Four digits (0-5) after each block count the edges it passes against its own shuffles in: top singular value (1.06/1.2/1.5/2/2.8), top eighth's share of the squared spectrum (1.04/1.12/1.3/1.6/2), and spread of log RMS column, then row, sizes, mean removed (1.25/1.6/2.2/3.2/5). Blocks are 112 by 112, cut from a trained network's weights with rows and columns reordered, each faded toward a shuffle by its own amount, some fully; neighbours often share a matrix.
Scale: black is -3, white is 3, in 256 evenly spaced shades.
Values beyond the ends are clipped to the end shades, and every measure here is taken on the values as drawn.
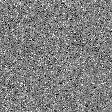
0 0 0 0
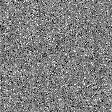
0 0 0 0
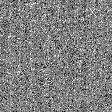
2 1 0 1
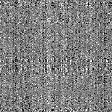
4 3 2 3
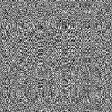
4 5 3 3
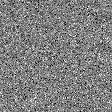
1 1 0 0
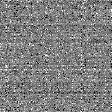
3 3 3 1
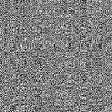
4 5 3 2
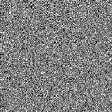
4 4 2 2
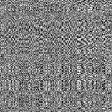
5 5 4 3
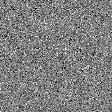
3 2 1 1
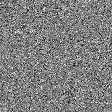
2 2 0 0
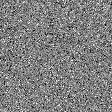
0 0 0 0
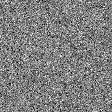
0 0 0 0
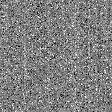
2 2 0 1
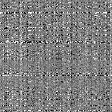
4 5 2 4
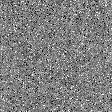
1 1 0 0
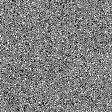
1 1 0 0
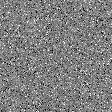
0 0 0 0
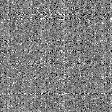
3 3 1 3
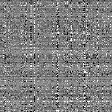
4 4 4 3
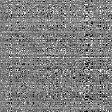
4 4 4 3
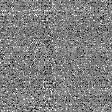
3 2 2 1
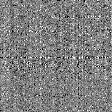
3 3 1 3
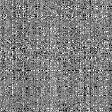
3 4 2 4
